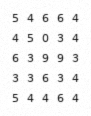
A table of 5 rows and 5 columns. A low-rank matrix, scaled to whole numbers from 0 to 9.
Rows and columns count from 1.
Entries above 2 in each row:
5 4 5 5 5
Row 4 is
3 3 6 3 4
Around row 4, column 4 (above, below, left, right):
9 6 6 4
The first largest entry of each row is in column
3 2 3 3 4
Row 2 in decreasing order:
5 4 4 3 0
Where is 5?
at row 1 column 1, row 2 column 2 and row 5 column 1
